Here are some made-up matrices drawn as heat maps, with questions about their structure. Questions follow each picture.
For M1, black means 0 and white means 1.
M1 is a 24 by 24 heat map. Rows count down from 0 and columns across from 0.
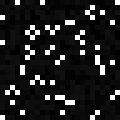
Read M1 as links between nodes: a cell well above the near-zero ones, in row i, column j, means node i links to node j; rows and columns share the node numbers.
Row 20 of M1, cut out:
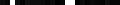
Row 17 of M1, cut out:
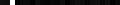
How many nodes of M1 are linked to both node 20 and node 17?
1
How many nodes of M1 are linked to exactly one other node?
3
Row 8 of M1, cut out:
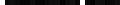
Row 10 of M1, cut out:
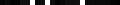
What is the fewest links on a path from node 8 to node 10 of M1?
2
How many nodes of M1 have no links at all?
1
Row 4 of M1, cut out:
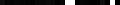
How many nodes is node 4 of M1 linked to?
3
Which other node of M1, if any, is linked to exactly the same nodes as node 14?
node 13
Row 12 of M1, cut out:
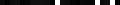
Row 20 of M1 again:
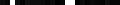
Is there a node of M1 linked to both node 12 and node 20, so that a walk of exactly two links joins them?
no
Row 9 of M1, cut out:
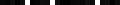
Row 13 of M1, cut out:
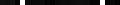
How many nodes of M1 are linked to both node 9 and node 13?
0
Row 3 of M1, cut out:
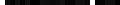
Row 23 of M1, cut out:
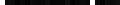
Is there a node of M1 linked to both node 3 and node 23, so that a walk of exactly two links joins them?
yes
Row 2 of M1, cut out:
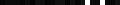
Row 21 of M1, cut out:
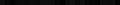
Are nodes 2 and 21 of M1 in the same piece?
no
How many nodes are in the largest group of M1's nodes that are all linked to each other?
3
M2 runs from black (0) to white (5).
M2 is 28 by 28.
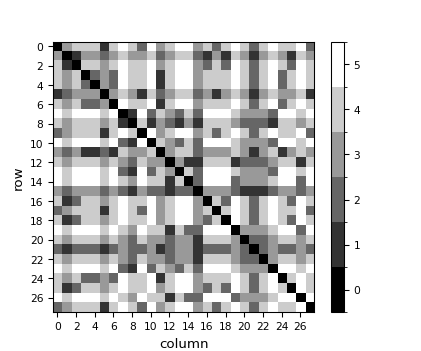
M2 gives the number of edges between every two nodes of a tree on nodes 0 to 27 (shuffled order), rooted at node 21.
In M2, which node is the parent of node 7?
8
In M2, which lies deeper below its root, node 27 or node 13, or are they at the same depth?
node 13
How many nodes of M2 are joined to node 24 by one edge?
1
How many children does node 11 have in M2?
4
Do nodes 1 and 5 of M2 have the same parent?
yes
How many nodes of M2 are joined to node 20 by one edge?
1
